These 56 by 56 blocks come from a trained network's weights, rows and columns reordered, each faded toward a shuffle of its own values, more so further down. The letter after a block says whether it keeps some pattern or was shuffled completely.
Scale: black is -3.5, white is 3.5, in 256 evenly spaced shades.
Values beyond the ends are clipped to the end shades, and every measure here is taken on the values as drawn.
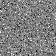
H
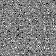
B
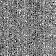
B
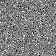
H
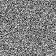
B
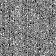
B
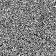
H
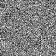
B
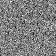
H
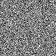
H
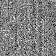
B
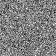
H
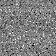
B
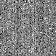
B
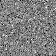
H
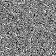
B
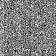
B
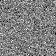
H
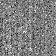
B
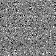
B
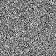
B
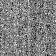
B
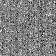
B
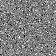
H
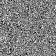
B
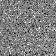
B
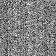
B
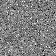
H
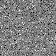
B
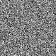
H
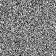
B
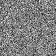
H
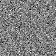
B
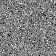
H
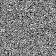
H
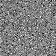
H
